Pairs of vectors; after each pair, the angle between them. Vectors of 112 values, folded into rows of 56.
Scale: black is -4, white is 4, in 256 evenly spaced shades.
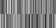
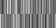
nearly parallel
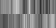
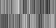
nearly parallel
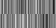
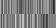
nearly parallel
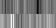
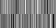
partly opposed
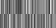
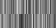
partly opposed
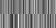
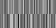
nearly opposite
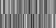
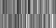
partly aligned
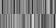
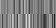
partly aligned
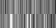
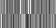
partly opposed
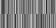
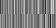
partly opposed
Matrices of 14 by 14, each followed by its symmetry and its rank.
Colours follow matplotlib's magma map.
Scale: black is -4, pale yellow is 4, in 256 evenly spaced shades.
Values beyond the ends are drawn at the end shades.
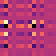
neither, rank one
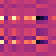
neither, rank one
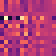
neither, rank two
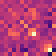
symmetric, rank three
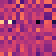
neither, rank two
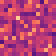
symmetric, full rank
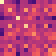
symmetric, rank three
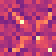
symmetric, rank three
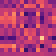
neither, rank two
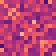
symmetric, full rank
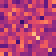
symmetric, full rank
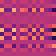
neither, rank one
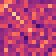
symmetric, full rank
